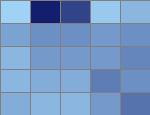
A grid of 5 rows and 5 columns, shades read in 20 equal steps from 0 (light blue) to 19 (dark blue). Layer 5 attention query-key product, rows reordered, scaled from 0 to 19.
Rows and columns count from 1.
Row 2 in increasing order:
5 6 7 7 7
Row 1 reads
0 19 15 1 3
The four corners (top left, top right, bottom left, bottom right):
0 3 4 10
